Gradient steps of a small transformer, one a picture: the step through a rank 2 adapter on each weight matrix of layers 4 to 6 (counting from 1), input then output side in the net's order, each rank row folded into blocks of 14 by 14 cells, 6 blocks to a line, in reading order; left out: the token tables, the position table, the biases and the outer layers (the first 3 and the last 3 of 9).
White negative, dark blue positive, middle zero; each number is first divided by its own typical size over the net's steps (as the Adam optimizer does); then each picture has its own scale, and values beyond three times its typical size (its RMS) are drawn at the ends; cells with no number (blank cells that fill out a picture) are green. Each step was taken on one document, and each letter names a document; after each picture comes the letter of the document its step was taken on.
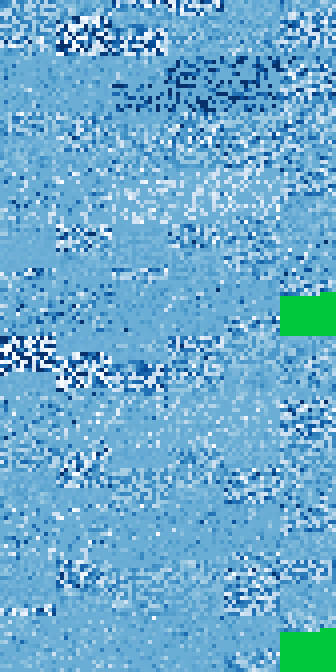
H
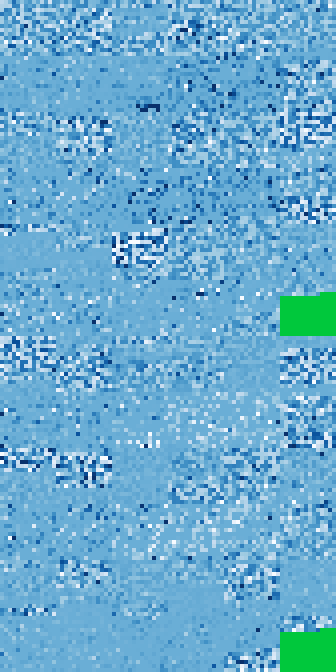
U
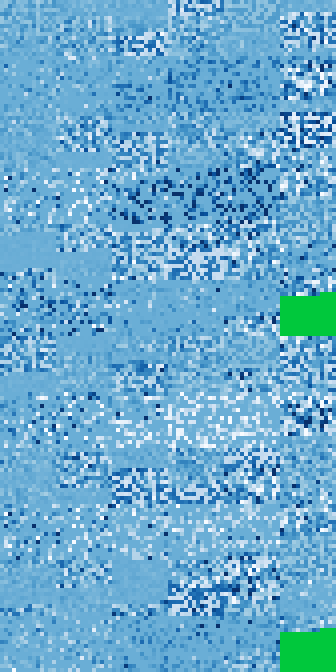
H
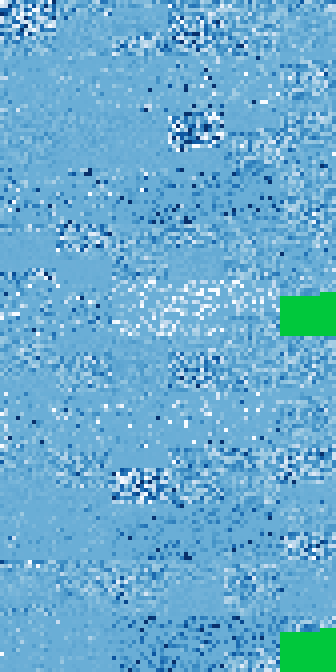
U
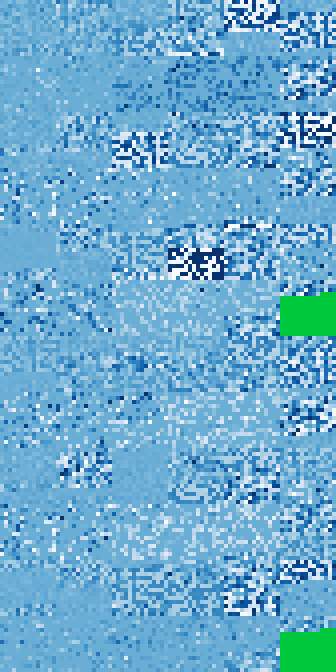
H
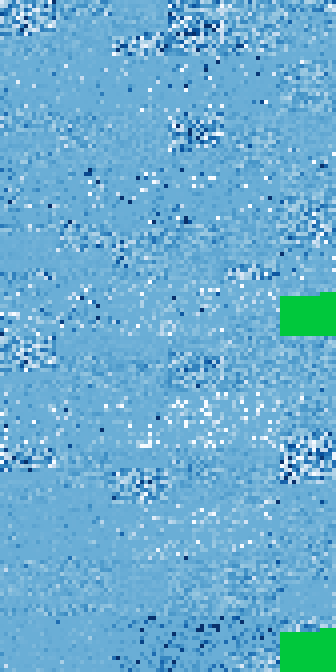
U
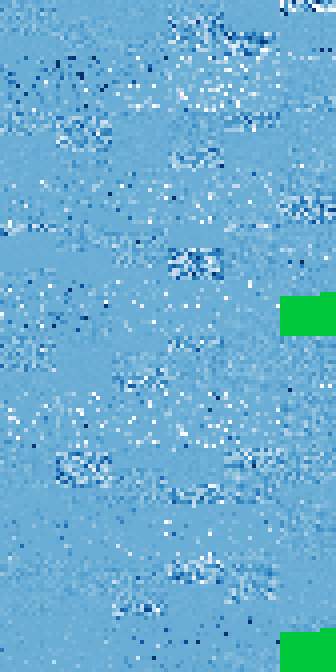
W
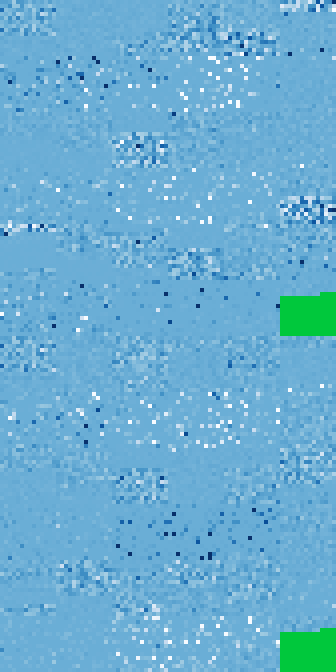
W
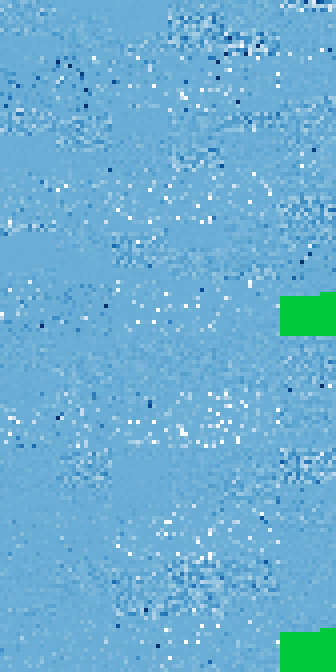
W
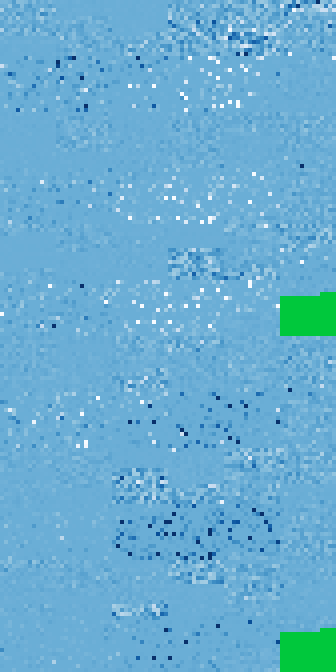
W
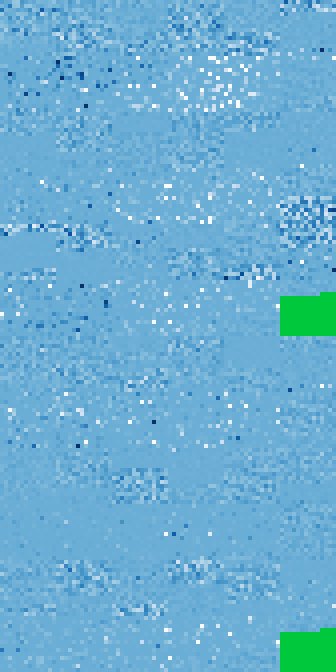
W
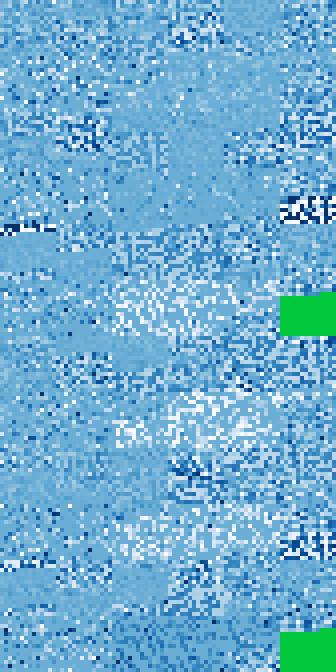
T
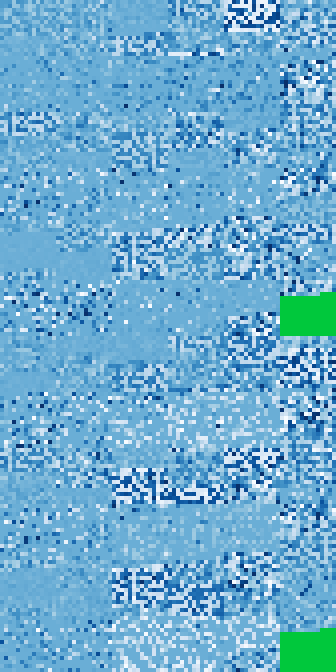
H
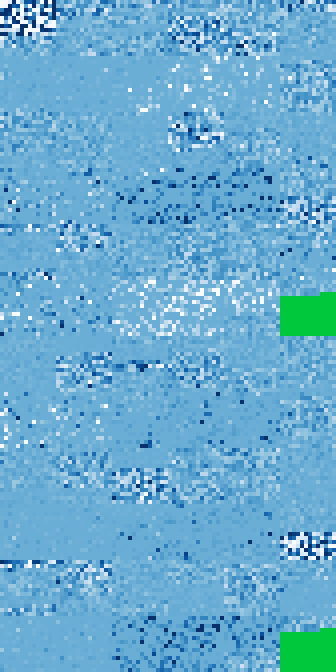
U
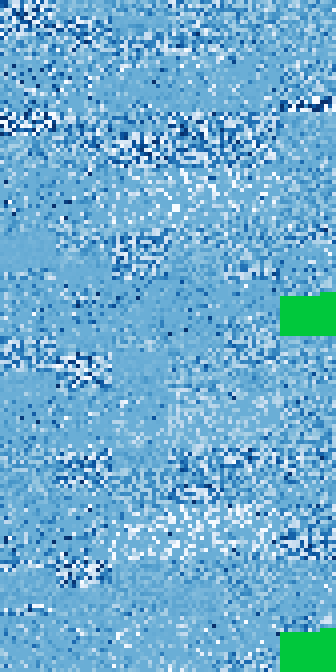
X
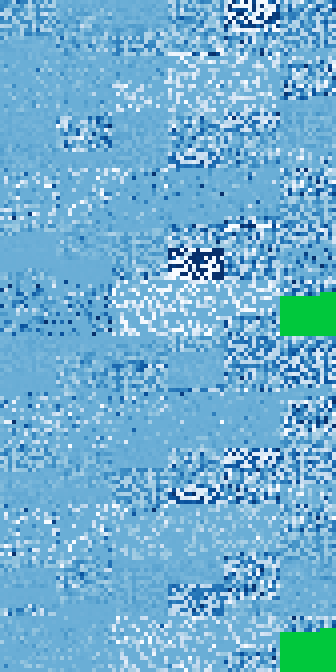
H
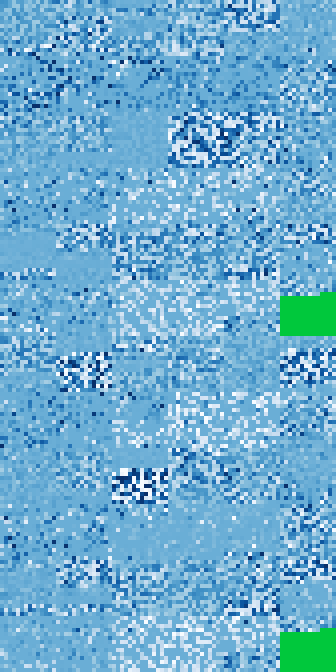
X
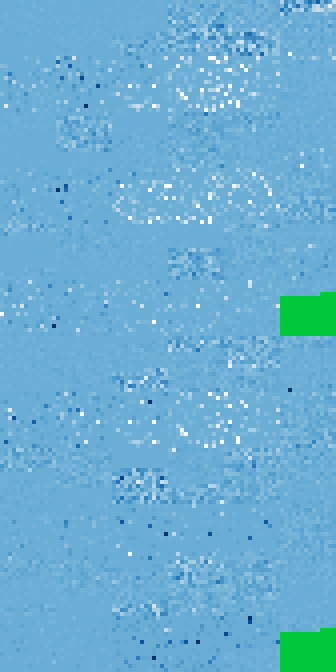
W
